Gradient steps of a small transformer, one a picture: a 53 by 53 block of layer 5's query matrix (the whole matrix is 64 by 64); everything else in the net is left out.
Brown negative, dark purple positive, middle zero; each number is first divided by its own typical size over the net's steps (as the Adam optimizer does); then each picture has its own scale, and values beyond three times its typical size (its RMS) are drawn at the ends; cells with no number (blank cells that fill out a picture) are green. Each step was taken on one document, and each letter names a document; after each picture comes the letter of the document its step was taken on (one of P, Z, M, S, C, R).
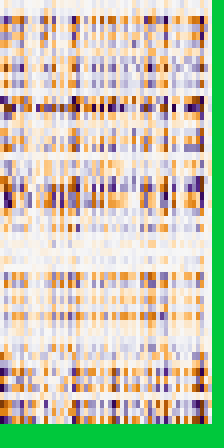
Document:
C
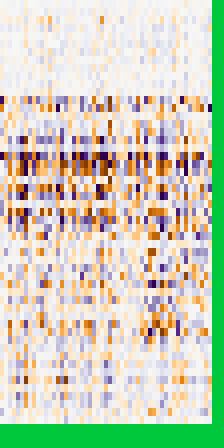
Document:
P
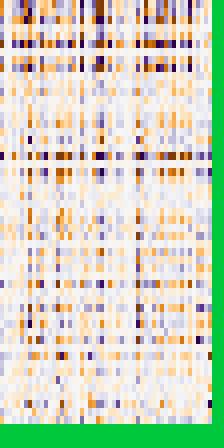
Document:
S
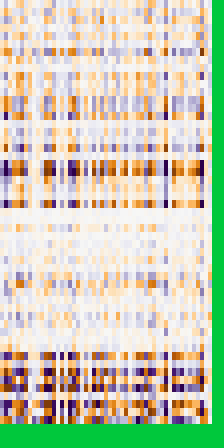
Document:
C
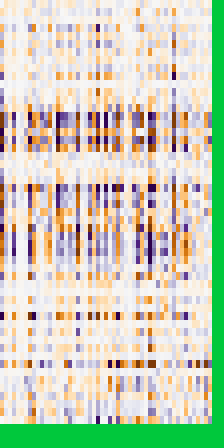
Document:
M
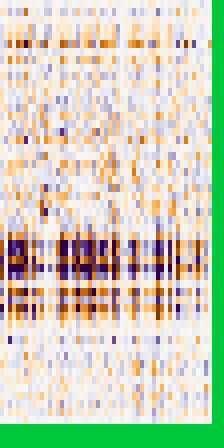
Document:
P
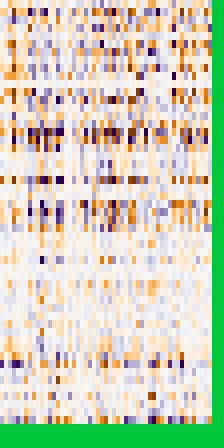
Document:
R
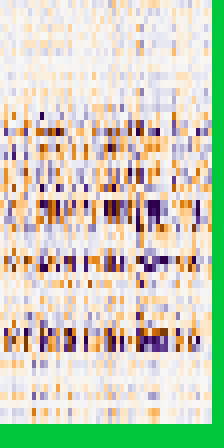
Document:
R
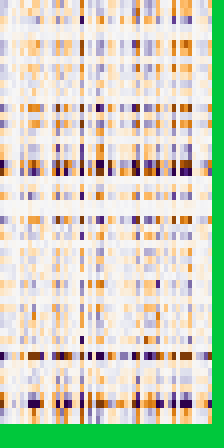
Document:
S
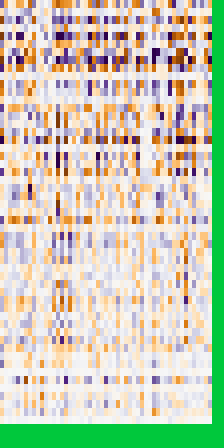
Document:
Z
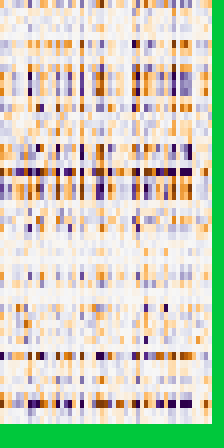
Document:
S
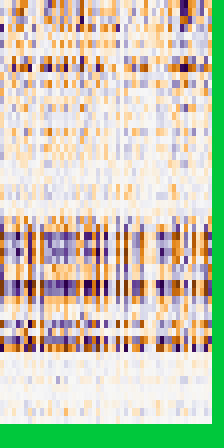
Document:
Z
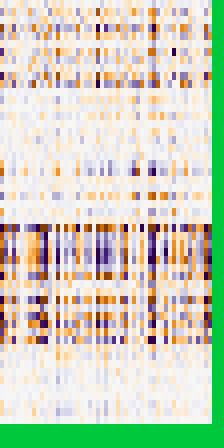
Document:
M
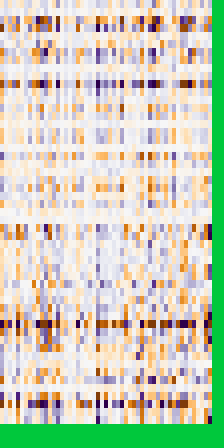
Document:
M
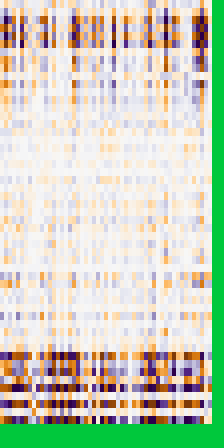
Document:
C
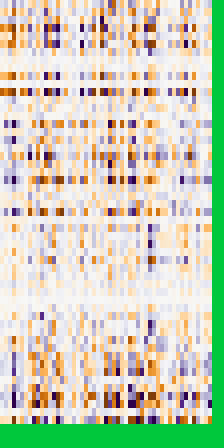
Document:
R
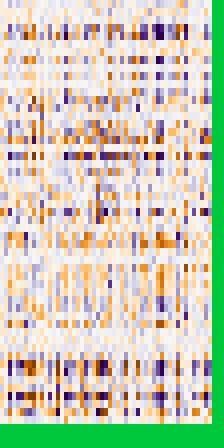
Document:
P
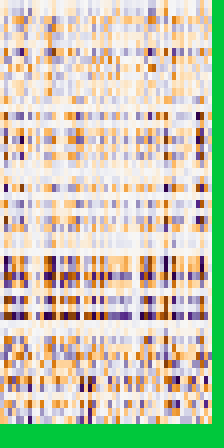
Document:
C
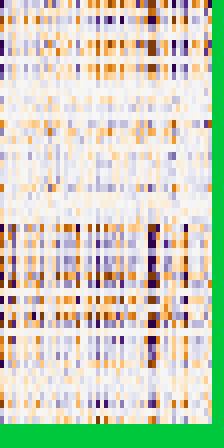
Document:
M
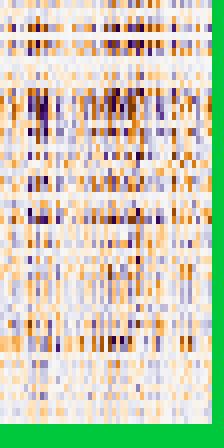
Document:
R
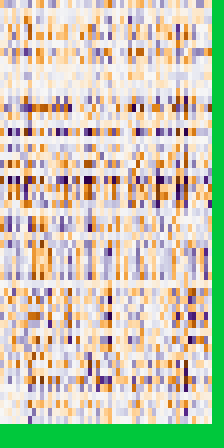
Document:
P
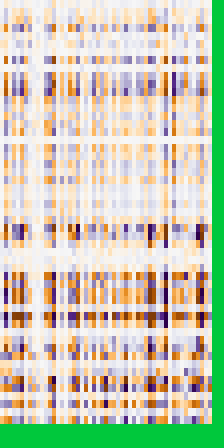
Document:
C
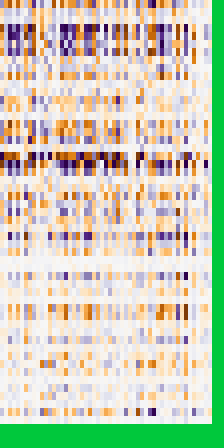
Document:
P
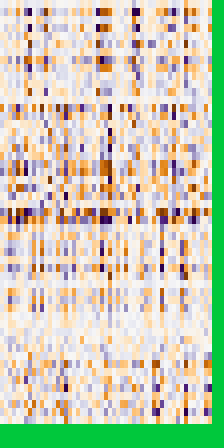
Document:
P
